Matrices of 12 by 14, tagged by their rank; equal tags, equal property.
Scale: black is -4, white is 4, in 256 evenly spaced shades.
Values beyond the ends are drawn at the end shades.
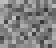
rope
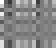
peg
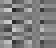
peg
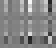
peg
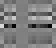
peg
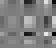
peg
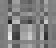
peg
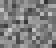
rope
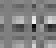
peg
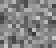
rope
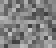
rope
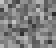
rope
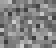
rope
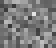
rope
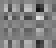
peg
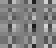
peg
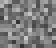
rope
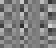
peg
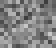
rope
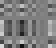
peg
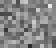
rope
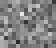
rope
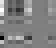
peg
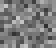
rope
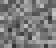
rope
